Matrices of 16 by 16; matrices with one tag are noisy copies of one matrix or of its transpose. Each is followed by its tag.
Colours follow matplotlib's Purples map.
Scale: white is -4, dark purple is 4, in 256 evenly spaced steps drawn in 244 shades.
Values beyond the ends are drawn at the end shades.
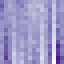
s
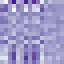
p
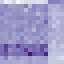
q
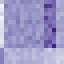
q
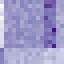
q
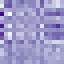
p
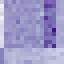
q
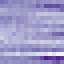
s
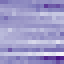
s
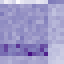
q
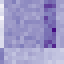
q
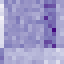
q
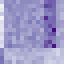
q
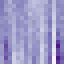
s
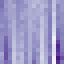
s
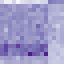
q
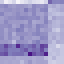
q
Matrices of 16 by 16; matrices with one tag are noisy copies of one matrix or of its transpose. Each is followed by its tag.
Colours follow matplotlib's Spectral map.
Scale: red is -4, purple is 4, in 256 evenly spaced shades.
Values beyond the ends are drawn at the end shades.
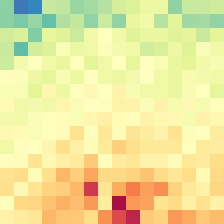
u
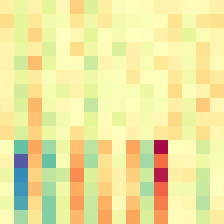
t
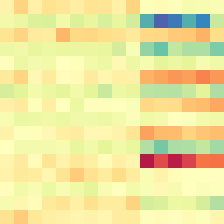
t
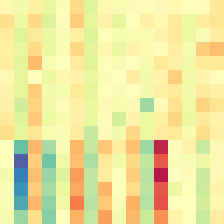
t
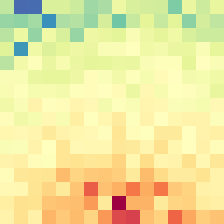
u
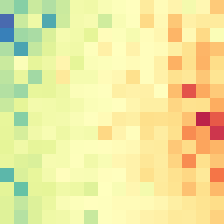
u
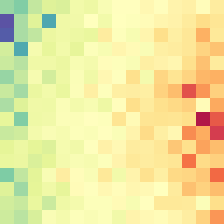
u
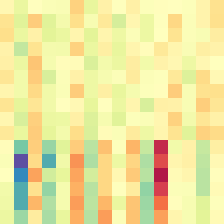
t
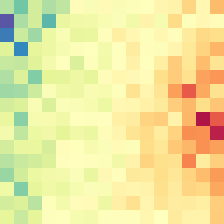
u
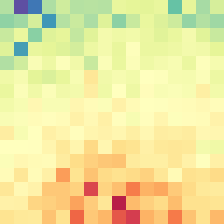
u
